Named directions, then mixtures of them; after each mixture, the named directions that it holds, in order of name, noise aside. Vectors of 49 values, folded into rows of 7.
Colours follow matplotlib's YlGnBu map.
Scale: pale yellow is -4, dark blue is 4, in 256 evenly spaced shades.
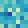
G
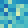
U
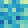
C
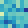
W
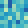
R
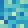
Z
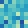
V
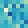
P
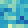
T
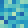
Z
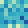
P, T, W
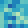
T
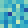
G, P, W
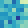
C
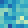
T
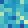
T, V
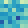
C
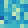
G, R, Z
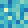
P, R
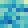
C, W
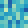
R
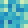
C, R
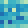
C, R, T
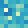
P, R, U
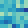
W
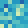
U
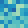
U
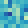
G, R
